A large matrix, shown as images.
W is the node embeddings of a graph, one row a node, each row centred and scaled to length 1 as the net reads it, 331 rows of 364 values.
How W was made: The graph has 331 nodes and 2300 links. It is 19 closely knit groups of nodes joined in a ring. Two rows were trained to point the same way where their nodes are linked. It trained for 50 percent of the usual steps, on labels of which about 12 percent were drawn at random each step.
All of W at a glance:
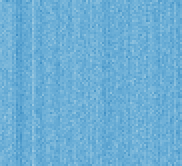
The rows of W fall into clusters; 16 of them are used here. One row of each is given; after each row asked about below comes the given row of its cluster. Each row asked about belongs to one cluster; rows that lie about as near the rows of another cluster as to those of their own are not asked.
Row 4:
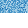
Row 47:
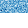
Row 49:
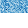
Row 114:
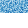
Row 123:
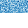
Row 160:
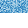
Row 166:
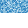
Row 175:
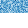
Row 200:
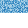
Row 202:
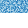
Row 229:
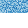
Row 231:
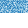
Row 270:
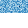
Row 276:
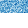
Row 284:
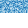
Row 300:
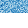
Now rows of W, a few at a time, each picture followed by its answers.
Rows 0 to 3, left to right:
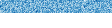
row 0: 300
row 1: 4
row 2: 4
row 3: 300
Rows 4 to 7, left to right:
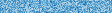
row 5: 229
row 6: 160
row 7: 276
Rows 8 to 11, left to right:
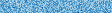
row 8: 123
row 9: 270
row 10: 276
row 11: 114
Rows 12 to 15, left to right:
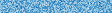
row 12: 270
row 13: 160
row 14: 202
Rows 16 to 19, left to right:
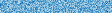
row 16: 202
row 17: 276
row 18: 166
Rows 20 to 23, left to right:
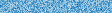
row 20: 300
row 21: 123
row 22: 160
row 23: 114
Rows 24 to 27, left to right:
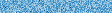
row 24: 202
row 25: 47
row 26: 284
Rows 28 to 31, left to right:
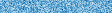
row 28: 284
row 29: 276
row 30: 123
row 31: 300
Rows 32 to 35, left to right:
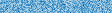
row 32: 175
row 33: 202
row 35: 231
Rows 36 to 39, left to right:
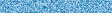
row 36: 276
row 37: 160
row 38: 123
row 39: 202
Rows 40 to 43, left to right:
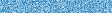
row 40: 276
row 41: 276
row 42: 114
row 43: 123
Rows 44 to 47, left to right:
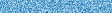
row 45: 166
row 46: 202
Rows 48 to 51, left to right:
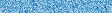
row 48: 200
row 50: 49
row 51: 175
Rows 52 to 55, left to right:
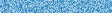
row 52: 49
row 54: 276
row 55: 270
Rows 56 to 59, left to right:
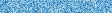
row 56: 123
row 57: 123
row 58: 229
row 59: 175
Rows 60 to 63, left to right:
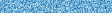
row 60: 231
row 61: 276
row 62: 284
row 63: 166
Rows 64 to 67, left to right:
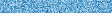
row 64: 160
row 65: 123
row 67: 229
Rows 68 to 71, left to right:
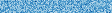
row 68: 276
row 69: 202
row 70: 202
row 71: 160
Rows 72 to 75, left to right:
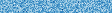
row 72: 166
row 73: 229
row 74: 123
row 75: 276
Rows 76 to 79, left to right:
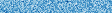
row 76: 114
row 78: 175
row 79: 49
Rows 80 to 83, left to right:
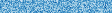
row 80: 284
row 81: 47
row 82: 160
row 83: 200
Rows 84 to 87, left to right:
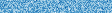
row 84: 231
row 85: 123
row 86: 4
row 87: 231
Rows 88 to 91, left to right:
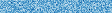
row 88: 229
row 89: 47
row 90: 276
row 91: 175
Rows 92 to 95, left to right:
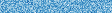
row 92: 47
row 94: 114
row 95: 231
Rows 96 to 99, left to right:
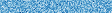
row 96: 166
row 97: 49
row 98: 284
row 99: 166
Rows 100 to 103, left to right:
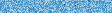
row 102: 284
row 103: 200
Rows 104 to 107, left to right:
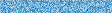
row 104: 270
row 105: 200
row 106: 47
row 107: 160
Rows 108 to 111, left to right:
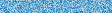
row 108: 47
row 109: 4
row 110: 4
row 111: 270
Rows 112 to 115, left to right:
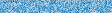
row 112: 175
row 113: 160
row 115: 175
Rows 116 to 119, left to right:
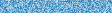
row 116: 47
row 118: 300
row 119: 49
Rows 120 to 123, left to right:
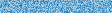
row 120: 49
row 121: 200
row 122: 229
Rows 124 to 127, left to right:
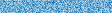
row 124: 270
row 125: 231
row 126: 4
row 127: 123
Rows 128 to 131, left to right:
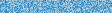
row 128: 123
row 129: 284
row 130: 270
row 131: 270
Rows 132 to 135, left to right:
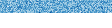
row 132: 49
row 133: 229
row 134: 160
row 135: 231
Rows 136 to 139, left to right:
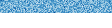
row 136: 300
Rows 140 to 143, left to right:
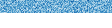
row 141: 231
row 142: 270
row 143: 276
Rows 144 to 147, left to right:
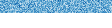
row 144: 202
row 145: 114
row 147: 4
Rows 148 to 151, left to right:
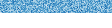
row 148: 202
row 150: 47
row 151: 276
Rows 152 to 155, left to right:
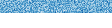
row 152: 114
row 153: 276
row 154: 229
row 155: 114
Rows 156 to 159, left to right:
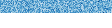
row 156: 270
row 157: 4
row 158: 4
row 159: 284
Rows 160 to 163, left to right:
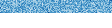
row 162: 202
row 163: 231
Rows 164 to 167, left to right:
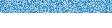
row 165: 160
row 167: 276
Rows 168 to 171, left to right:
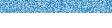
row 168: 114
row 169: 270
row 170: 49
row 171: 276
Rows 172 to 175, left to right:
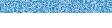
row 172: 123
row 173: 300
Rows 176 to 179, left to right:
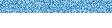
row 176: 202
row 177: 175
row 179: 166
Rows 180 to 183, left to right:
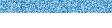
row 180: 175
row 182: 160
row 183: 166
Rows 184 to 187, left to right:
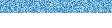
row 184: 123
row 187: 4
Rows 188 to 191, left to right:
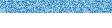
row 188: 229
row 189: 276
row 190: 270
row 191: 229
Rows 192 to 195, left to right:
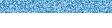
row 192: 202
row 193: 4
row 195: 229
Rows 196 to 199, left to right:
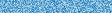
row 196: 200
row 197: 270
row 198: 166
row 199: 160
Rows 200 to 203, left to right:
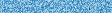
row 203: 175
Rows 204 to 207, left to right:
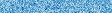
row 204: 114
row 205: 49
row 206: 231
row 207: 202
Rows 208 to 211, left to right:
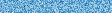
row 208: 4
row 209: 4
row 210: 47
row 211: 202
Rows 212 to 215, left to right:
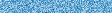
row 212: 300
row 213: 4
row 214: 284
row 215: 200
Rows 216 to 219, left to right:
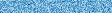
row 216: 284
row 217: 166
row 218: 175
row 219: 270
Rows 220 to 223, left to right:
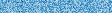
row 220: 175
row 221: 175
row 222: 202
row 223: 123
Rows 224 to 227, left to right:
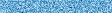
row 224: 229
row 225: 200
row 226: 284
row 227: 200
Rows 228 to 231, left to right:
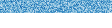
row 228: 175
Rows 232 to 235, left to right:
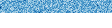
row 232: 284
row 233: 114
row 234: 49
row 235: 231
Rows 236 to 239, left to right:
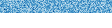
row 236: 123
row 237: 49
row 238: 300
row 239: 270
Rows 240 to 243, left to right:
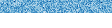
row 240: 160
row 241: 47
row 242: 270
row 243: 47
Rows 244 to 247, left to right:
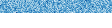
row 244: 123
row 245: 114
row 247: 49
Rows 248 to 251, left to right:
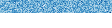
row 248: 300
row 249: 270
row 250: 270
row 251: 202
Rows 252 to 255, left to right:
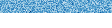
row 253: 47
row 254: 166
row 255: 4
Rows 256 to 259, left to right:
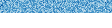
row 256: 166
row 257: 49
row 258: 175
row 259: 160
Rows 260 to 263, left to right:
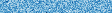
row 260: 123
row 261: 229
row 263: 276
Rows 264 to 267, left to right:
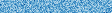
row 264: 276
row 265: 175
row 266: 123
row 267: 166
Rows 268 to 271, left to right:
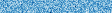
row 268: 160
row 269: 229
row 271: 284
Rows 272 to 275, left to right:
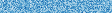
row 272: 49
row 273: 4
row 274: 160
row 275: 202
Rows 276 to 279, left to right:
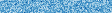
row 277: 276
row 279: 175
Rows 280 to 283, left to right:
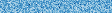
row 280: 49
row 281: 284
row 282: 231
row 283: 276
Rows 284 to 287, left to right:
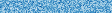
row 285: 284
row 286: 4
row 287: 160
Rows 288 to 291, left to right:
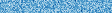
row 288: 175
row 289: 49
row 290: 49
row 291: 300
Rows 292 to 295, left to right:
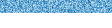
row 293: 200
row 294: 300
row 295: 166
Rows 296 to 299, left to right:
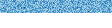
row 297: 200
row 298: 270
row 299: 270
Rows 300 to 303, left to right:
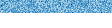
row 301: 123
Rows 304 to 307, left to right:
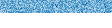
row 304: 229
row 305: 4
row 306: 49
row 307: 166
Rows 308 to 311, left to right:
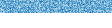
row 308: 229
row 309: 175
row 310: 200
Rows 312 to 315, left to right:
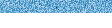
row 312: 114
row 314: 284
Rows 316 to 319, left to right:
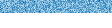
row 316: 114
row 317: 49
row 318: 300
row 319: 49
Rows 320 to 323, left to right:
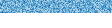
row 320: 160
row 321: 49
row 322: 166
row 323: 49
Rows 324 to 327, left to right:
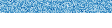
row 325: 284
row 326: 175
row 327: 202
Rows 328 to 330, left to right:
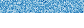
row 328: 202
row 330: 4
